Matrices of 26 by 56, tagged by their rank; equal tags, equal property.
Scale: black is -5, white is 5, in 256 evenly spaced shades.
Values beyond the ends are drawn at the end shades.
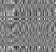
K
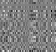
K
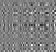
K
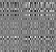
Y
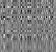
K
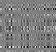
Y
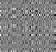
K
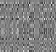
K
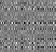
K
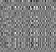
K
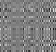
Y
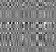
Y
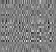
K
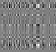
Y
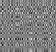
K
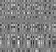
K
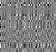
K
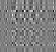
Y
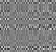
Y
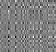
Y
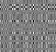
Y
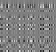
Y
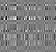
Y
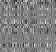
K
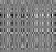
Y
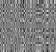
K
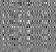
K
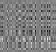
Y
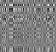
Y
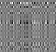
Y
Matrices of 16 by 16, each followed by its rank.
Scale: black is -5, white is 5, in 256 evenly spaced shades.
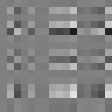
one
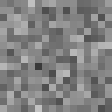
full rank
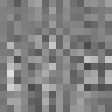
three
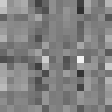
two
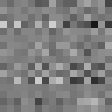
three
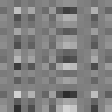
one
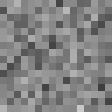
full rank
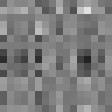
two
